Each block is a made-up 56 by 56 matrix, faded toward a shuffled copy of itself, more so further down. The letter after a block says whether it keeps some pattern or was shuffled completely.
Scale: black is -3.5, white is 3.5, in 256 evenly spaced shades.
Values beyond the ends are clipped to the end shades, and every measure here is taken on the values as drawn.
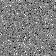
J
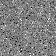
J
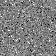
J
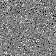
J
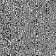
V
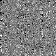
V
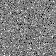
J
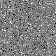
J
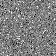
J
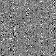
V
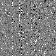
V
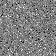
J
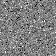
J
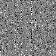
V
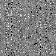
V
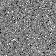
J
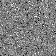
J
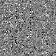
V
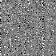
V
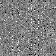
V
